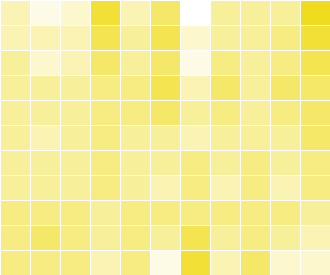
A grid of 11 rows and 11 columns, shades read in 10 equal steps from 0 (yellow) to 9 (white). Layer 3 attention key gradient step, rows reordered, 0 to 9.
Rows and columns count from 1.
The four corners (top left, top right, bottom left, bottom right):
6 0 4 7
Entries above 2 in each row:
9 8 10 10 11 11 11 11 11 10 10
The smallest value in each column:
4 3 4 1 4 2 1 3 3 3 0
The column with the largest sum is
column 2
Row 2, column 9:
5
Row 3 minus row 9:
1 3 2 -2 1 -1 4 0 1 0 -3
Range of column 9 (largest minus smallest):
2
